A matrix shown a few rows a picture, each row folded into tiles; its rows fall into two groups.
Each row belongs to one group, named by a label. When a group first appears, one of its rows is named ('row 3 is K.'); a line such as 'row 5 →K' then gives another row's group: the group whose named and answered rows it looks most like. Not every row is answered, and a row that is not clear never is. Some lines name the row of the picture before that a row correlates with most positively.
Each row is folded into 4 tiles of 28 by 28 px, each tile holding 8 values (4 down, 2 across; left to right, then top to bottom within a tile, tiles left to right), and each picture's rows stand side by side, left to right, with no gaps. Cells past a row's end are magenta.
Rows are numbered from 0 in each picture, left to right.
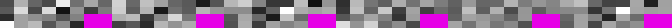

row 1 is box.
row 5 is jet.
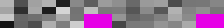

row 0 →box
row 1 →box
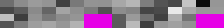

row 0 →box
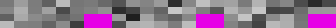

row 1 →box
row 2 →box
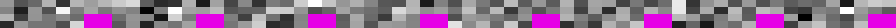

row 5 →box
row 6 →box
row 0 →box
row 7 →box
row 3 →jet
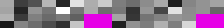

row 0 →box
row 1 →box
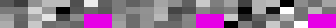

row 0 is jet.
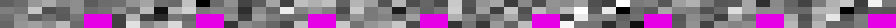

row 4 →box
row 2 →box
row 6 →jet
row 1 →jet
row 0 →jet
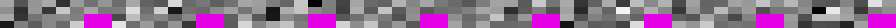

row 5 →box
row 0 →box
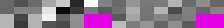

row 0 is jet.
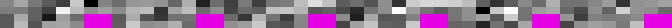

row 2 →box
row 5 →box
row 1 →jet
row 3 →box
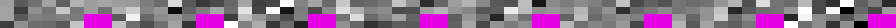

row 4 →jet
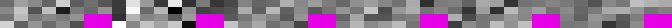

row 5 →box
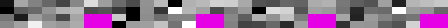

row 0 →box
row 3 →box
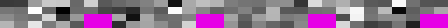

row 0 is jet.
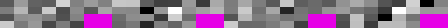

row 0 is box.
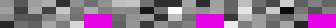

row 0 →box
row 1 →jet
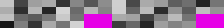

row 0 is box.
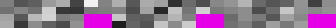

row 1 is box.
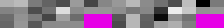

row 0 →jet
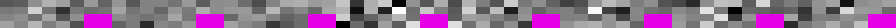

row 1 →box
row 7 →box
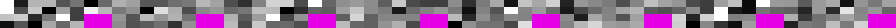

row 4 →box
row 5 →box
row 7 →box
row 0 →box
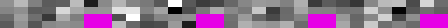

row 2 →jet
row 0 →jet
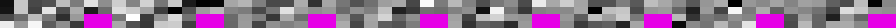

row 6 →box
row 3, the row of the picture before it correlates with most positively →3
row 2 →jet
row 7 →jet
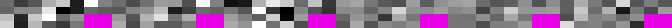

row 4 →jet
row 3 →jet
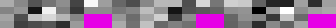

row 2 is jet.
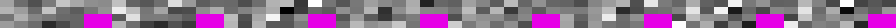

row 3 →jet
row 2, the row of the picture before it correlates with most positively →1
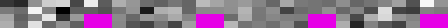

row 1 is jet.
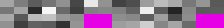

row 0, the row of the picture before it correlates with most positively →3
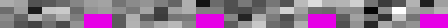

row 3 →jet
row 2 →box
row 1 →jet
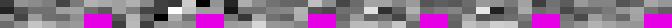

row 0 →box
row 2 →box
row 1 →jet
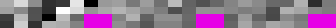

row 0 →jet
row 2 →jet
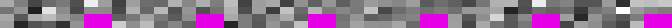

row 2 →box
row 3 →jet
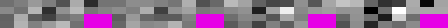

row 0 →jet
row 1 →jet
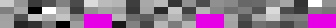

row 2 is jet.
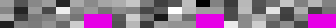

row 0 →box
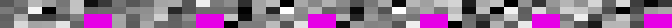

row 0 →jet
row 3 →box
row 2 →box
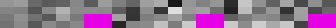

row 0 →jet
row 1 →box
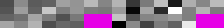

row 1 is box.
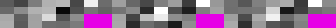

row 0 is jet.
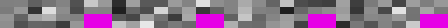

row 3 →box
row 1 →box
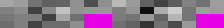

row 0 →jet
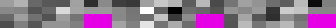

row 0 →jet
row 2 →jet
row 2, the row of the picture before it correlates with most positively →0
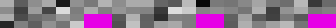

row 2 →jet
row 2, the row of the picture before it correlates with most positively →2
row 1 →jet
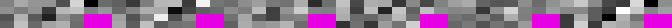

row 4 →jet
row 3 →box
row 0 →jet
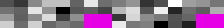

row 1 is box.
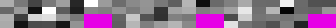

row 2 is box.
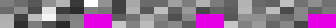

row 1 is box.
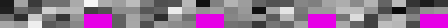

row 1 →jet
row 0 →box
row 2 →jet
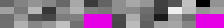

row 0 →jet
